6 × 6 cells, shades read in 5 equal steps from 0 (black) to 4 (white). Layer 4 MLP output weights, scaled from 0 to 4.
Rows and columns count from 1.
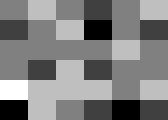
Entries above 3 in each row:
0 0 0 0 1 0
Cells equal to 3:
10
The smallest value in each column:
0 1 2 0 0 1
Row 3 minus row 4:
0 1 -1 1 1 0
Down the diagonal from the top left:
2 2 2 1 2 1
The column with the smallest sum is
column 4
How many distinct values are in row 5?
3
